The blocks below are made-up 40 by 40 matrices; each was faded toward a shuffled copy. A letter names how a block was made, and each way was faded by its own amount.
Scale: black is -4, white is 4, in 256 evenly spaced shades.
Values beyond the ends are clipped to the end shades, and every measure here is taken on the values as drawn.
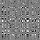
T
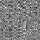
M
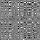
T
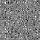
M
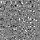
M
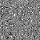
M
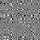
T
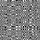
T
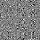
M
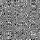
M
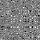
M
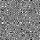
M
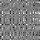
T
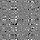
T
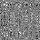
M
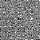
M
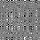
T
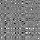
T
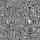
M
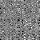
M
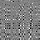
T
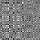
T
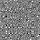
M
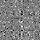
M
